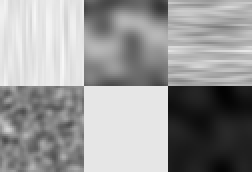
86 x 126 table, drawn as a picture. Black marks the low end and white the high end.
It is made of 2 by 3 panels. Panel 1,1: very high, streaked downward, faint in contrast. Panel 1,2: middling, smooth, strong in contrast. Panel 1,3: high, streaked across. Panel 2,1: middling, blotchy. Panel 2,2: very high, flat. Panel 2,3: very low, smooth, faint in contrast.
